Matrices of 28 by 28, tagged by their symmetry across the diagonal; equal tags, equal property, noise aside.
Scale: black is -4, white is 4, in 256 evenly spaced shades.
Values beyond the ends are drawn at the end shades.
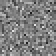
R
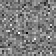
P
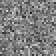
P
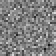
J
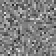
R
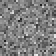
J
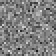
P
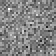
J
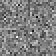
R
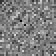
J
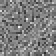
J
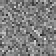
R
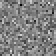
P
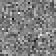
R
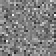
P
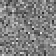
R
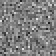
R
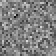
J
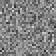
P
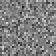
R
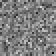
J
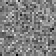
P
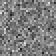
P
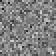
J
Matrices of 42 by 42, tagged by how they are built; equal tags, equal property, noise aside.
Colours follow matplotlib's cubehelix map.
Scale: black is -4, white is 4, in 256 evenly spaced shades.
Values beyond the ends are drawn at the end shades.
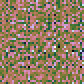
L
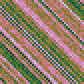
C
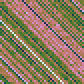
C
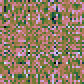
L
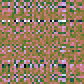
L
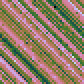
C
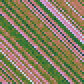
C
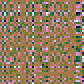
L
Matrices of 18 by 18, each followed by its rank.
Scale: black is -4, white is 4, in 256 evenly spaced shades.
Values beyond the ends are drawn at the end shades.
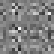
three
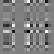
one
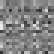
three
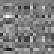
three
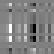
one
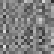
three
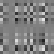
one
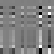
one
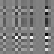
one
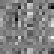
three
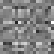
three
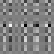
one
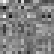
three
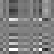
one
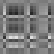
one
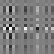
one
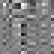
three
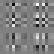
one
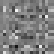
three
